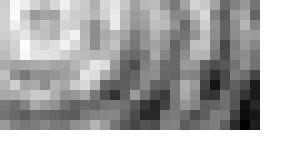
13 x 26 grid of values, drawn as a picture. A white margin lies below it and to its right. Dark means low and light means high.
Concentric rings centre on the top left. The halves do not mirror each other. The histogram is bell-shaped. Values rise toward the top left. No row or column stands out. The ninth with the lowest average is the bottom right.
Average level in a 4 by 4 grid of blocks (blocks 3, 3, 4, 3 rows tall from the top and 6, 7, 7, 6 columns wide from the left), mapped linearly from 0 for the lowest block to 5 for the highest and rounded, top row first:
5 5 3 3 / 5 4 2 2 / 3 3 2 0 / 2 2 1 0
